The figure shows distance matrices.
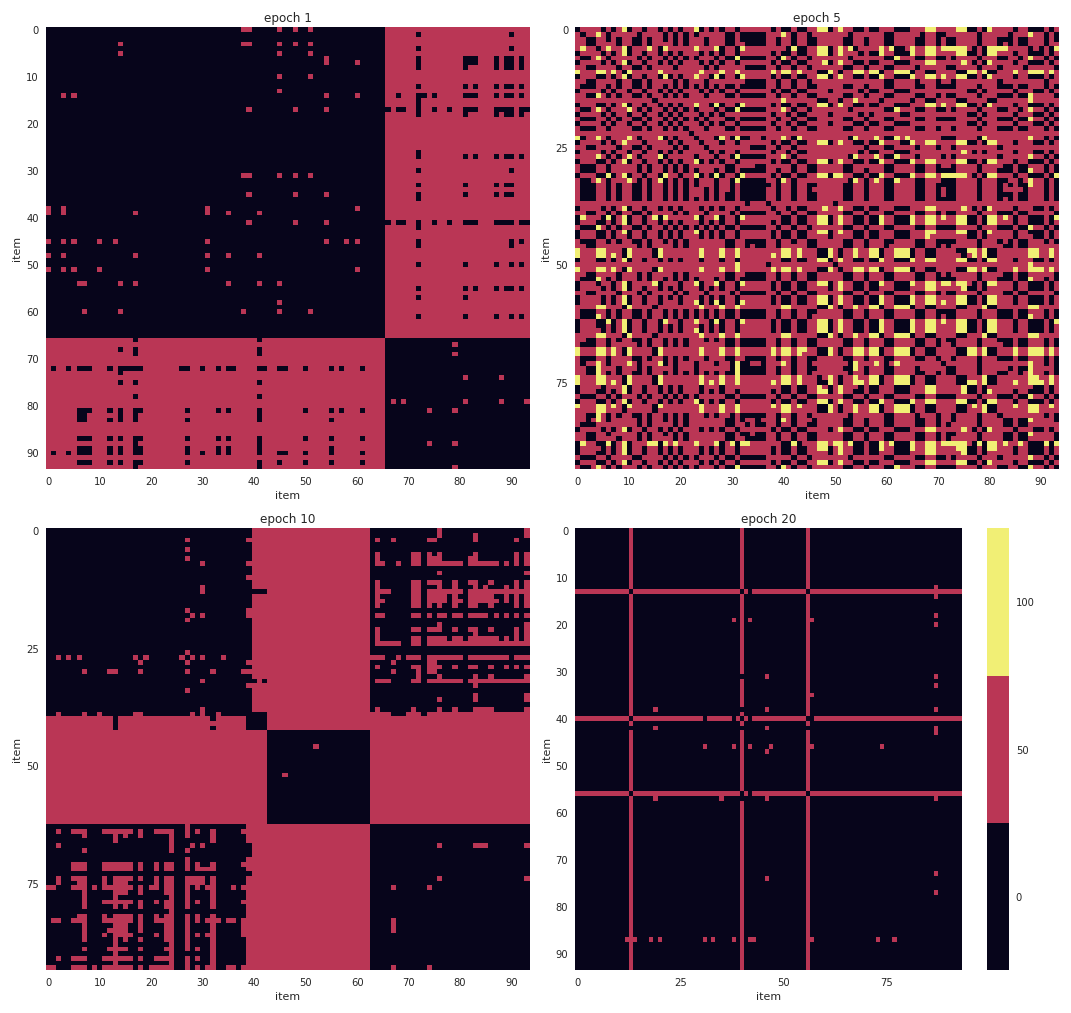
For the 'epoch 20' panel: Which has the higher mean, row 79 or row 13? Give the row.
13
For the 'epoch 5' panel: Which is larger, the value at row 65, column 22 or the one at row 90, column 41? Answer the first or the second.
the first
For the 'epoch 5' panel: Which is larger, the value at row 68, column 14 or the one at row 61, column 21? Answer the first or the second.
the first
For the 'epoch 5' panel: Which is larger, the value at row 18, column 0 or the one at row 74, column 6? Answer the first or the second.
the second
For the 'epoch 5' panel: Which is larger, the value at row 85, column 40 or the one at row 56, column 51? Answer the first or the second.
the second
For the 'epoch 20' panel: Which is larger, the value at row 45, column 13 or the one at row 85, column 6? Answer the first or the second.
the first
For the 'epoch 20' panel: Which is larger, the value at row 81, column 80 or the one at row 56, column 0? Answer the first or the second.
the second
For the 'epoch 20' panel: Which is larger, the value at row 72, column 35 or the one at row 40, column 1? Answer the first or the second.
the second
